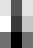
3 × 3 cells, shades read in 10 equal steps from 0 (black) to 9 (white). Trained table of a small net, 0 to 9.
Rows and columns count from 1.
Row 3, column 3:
4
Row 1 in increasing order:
3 8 8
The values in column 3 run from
4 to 8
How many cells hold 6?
0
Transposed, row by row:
8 9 4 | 3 2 0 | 8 7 4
